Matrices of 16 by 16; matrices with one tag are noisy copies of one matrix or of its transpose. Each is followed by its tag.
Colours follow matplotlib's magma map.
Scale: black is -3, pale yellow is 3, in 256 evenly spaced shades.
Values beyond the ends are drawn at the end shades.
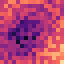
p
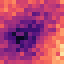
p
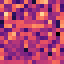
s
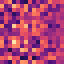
s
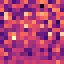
s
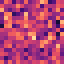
s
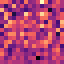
s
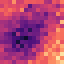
p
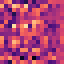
s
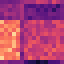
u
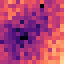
p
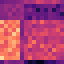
u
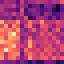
u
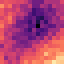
p
